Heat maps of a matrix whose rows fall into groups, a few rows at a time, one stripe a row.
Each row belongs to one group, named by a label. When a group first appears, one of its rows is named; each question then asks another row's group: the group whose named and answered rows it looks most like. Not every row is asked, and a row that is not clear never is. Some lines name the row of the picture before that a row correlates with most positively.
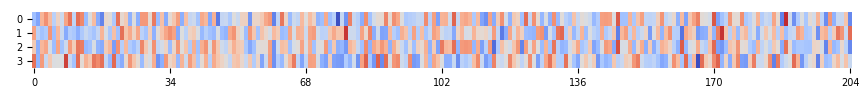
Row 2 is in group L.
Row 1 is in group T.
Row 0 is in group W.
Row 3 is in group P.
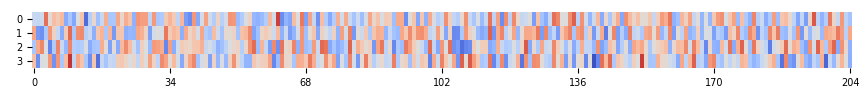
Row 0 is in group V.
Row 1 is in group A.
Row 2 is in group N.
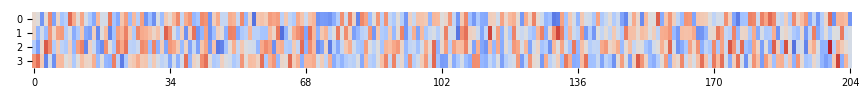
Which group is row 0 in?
A
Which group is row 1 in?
V
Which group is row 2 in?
W
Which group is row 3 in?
P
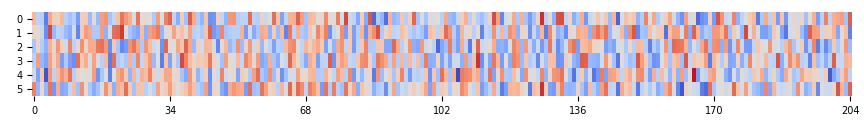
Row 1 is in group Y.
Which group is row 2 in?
P
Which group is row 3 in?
P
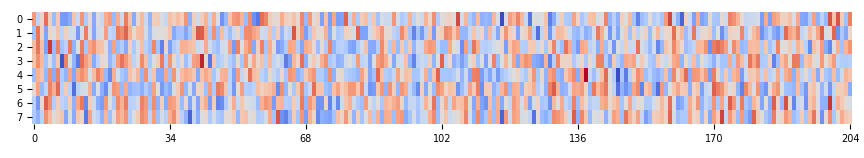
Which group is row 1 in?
N
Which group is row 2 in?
P
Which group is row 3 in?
N
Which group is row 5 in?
Y
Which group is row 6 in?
W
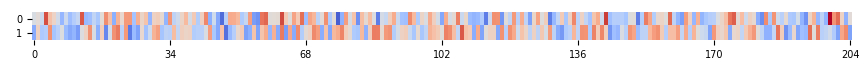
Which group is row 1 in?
Y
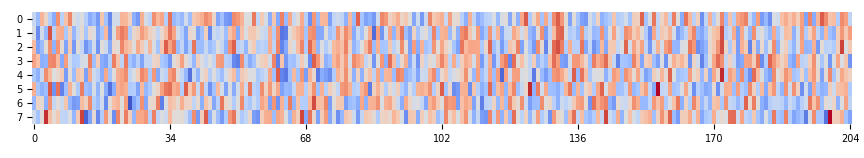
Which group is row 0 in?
N
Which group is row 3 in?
Y
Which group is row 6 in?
Y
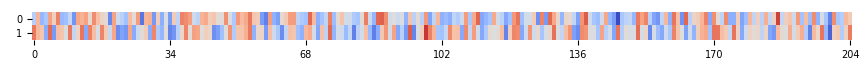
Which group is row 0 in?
P
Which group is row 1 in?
P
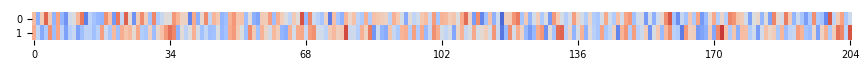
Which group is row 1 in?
T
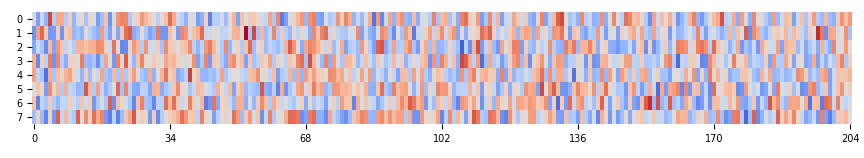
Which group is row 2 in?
P
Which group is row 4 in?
T
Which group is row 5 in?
Y
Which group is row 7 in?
P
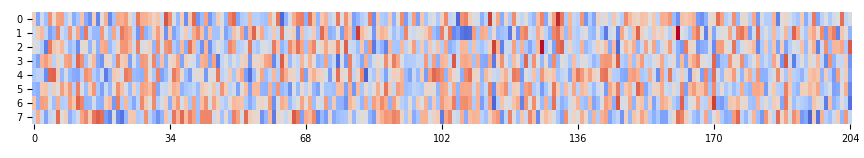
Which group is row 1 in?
N
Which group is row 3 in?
W
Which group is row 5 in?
W
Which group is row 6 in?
L
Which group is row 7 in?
P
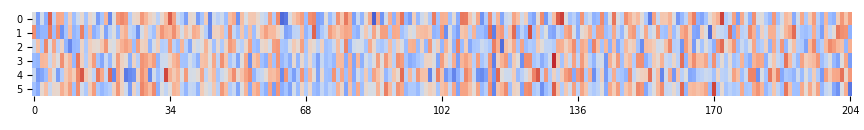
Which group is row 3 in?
W
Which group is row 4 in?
A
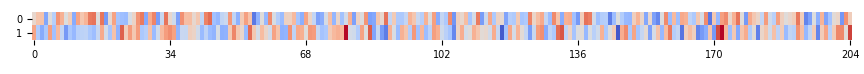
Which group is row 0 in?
P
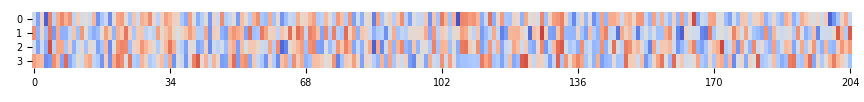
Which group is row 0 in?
W
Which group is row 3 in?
N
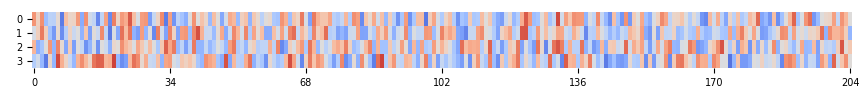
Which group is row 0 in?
N
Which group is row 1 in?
N
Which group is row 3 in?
P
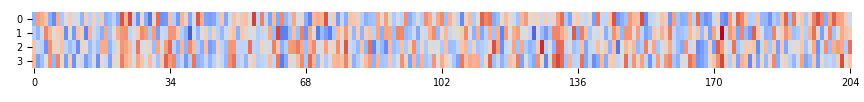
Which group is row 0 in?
N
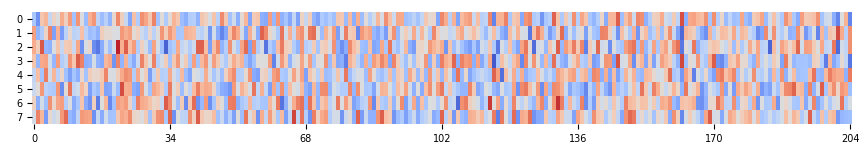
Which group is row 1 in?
T
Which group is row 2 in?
N
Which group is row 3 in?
L
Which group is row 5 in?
N
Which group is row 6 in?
V
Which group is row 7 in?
N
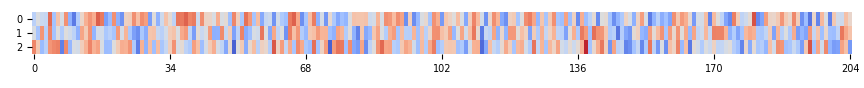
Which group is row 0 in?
P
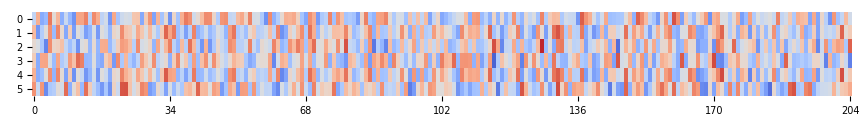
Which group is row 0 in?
P
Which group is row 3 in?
L
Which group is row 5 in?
N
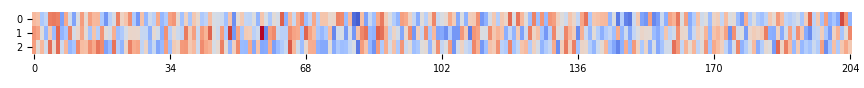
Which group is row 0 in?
Y
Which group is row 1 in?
P
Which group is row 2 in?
P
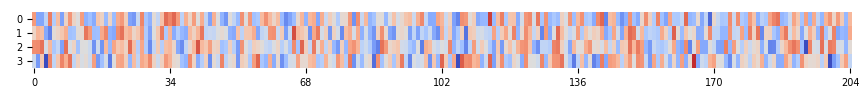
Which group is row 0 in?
A
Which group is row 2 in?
N
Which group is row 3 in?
W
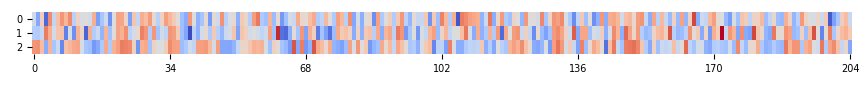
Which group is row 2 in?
N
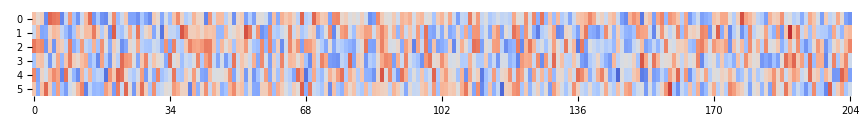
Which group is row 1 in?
P
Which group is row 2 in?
P
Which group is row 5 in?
L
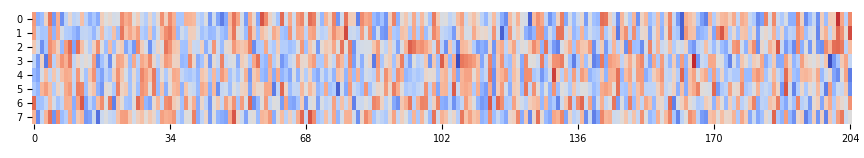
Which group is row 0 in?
T
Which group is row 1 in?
T
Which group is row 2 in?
A
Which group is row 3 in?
W
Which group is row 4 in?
W
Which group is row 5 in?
W
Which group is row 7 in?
T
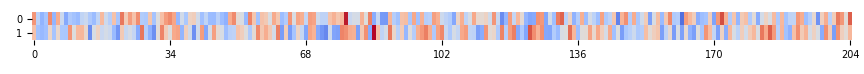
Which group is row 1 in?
A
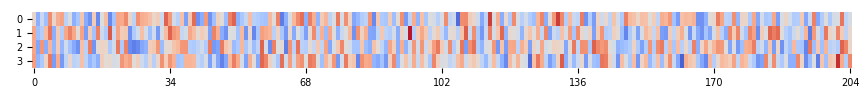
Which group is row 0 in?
V
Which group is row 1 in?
A
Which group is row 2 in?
Y
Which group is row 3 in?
T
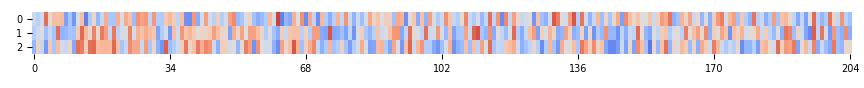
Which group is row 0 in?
V
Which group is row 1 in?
P
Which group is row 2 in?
P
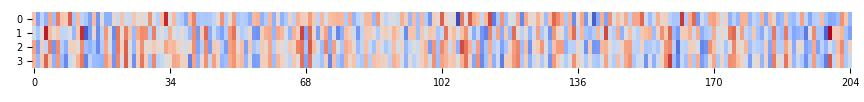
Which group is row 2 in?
L
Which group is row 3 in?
L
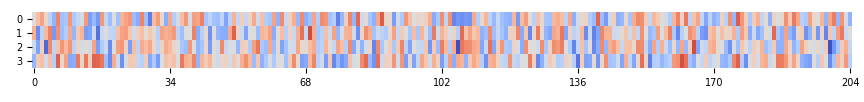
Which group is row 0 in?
N
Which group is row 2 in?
W
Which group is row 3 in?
P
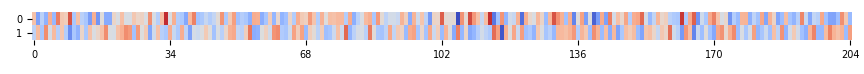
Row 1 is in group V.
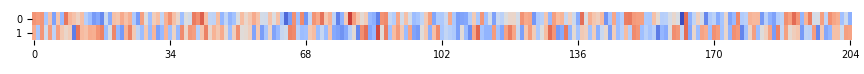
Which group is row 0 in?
N
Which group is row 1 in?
P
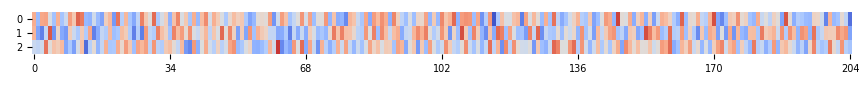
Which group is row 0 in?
L
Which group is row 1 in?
A
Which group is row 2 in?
V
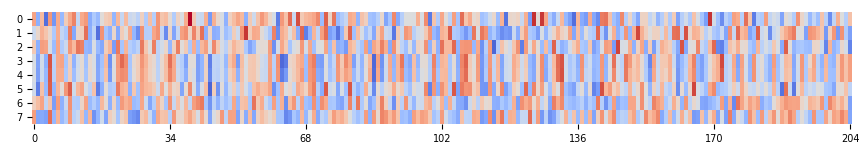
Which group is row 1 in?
N
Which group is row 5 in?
W
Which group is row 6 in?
N
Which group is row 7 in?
A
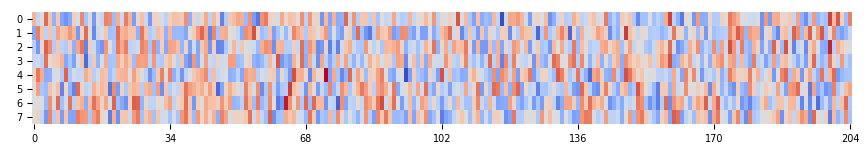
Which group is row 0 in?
L
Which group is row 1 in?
N
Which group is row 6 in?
P
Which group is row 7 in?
P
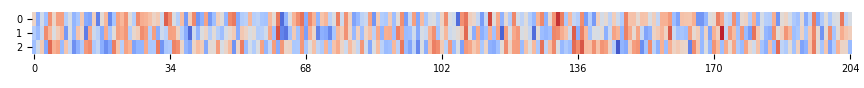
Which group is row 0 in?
V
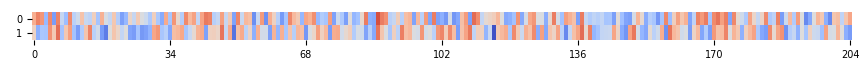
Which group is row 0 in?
P
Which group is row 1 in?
Y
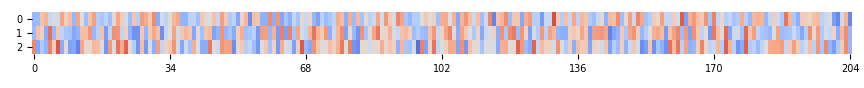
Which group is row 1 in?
Y
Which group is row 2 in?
Y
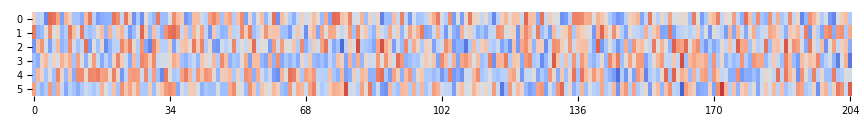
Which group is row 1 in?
A
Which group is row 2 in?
N
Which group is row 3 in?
W
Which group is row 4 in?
P
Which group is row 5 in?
T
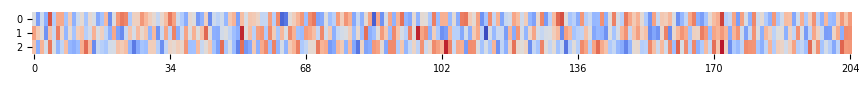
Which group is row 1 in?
P
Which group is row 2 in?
Y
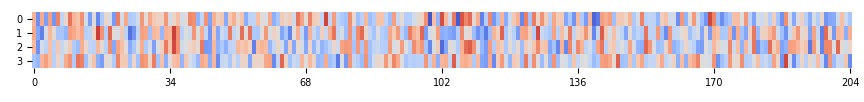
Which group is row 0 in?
L
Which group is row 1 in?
A
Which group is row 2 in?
A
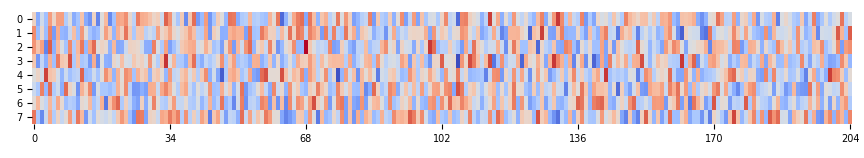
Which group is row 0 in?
V
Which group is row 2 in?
P
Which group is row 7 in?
A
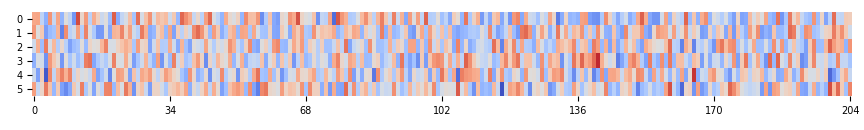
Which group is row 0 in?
P
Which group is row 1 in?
N
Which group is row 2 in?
V
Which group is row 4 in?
W
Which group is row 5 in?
L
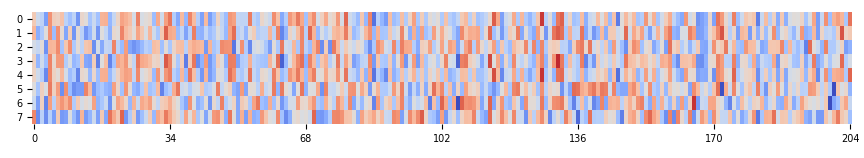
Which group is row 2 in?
Y
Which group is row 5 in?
Y
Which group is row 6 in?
W
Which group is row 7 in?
A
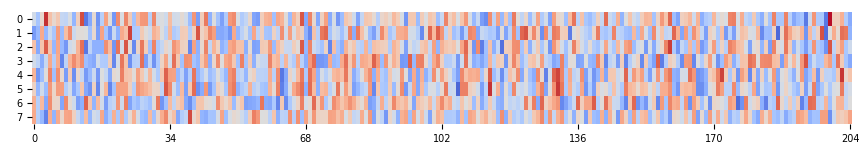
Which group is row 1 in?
N
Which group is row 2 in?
L
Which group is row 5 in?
V
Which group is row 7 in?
T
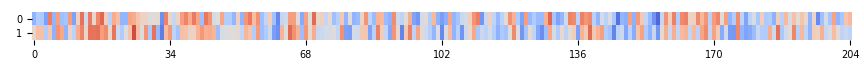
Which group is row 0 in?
P
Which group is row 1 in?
P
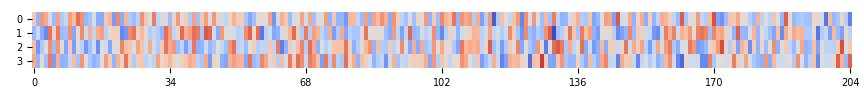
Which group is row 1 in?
P
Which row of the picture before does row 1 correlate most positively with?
0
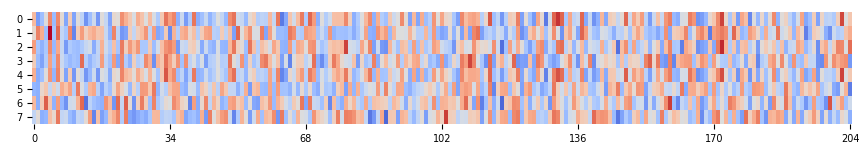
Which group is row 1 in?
P
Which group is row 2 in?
T
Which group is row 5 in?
W
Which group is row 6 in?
L
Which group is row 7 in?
Y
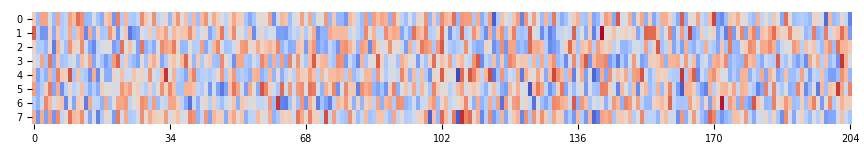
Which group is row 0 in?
L
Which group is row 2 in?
A
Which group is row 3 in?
Y
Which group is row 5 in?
T
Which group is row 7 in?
L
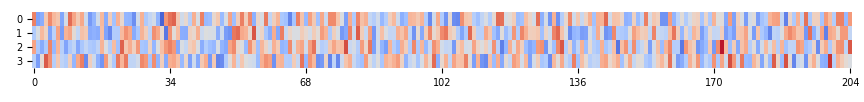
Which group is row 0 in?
A
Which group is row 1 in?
N
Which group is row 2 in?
T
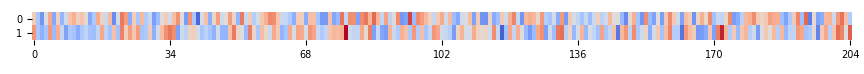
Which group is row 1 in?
T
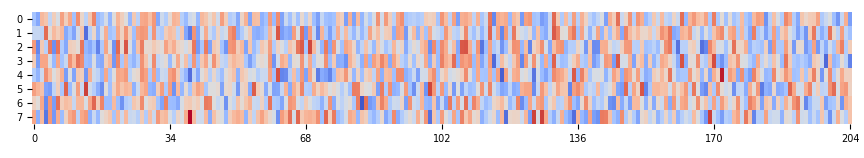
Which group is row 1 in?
V
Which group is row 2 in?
L
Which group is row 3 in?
L
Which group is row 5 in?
N
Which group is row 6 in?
P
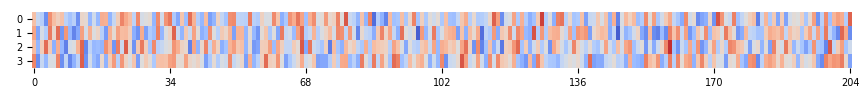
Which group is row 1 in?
Y
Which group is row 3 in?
A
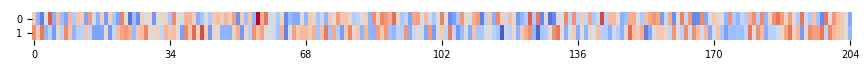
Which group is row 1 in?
N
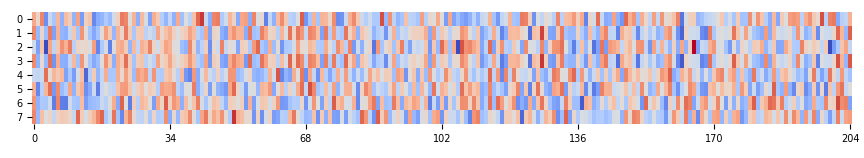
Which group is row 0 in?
N
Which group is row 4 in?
V
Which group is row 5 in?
T
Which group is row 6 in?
A
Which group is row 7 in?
P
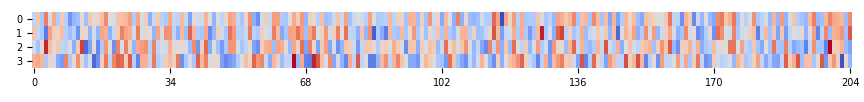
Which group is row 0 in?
V
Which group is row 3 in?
N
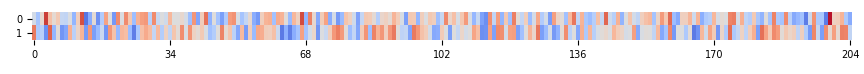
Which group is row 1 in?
A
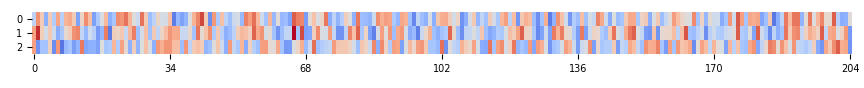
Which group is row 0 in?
N
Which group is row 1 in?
N
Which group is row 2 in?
A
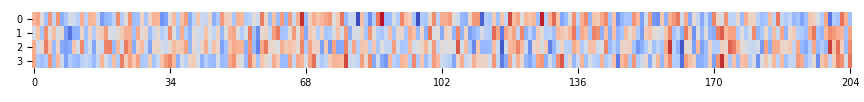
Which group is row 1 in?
V
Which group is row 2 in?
L
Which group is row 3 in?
T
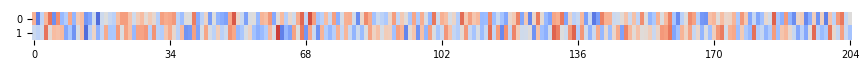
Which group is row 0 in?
T
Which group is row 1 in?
V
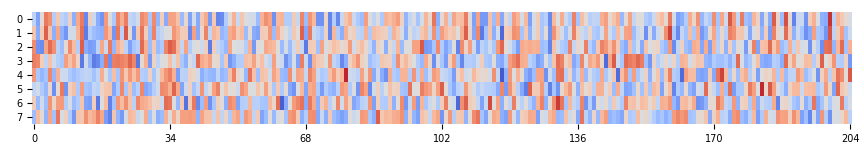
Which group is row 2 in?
A
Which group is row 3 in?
N
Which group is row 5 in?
A
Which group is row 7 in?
P
